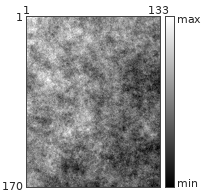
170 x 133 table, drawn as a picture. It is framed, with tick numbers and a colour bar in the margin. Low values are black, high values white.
Values rise toward the top left. The field is mottled with small blotches. Overall the values sit about 50% of the way up the scale. No regular stripes run through it. The top left is the ninth with the highest average. No row or column stands out. The halves do not mirror each other.
